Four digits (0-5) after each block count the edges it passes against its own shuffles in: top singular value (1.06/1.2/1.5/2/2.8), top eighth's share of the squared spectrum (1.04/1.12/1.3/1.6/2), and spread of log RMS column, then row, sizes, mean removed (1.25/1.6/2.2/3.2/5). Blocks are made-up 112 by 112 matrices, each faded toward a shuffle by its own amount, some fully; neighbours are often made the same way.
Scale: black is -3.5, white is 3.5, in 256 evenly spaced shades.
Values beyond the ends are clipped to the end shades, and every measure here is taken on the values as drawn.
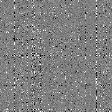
3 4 4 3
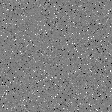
0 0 0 0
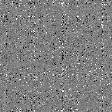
2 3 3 2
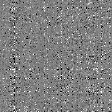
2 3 3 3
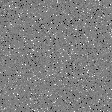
0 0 0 0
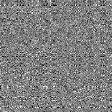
4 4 2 3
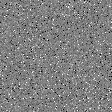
2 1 0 0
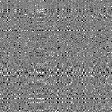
5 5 3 4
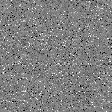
3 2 0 1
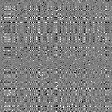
5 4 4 4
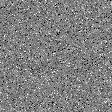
0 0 0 0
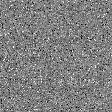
3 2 0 1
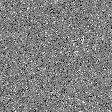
1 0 0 0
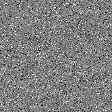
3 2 0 0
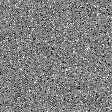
2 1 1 0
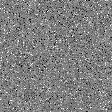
2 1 0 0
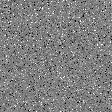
1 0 0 0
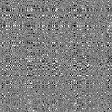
5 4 3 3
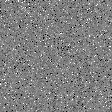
0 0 0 0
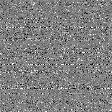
2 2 0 3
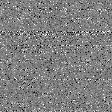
2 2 0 3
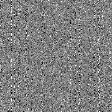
2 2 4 0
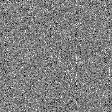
1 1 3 0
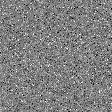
0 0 0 0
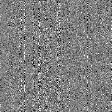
2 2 4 0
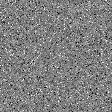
0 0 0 0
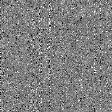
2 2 3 0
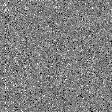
1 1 2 0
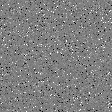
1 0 0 0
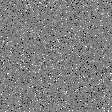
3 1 0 0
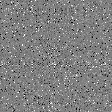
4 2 1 1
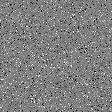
2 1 0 0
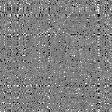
5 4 3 3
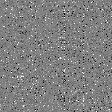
4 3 2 1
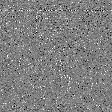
2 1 0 1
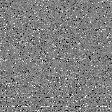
2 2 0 2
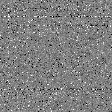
2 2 1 2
